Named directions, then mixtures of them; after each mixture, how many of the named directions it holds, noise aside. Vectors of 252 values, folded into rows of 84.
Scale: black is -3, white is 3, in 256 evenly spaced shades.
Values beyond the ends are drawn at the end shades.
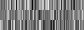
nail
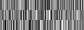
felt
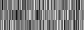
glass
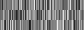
two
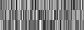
two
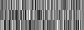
three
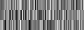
three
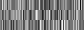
two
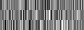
one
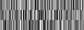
two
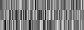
three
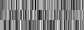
three
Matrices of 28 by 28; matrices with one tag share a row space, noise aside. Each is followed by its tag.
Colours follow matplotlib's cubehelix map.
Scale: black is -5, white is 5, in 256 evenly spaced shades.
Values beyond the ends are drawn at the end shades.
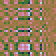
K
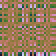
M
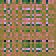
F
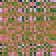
M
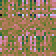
M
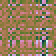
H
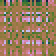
F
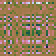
F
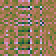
K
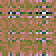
H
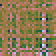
H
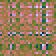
H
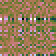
M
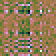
K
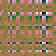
H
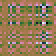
H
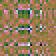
K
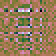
K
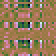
K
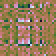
K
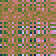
M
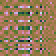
K
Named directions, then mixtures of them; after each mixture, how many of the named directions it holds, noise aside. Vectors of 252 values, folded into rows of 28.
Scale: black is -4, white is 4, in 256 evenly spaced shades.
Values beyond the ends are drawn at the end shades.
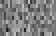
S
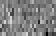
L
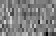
one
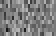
one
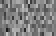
one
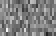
two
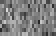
two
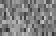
two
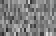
two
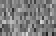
two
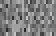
one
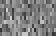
two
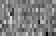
one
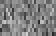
two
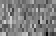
one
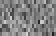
two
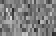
two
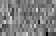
one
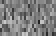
two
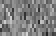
two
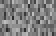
two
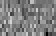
two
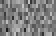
one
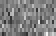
one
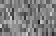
two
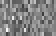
one
